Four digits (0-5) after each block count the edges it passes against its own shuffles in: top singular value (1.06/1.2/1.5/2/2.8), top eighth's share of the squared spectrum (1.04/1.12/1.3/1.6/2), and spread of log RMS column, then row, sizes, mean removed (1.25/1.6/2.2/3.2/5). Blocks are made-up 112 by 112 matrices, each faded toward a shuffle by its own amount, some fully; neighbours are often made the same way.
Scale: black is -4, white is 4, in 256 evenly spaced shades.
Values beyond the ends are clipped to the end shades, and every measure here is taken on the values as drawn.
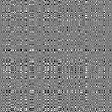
5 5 4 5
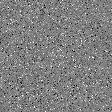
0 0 0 0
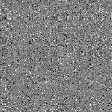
4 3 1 1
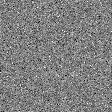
0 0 0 0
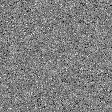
0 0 0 0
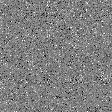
3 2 0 1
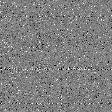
2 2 1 2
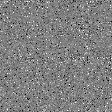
1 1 1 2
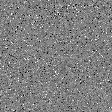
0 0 0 1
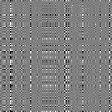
5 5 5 4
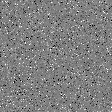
0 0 0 0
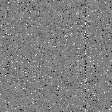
4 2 1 0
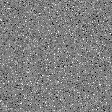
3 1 0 0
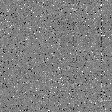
3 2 1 0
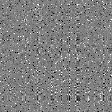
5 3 2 2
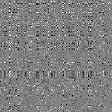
5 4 3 3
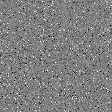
3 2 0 1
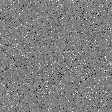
1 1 0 0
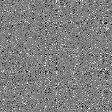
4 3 2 1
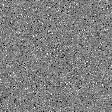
0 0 0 1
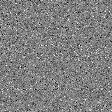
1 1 0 2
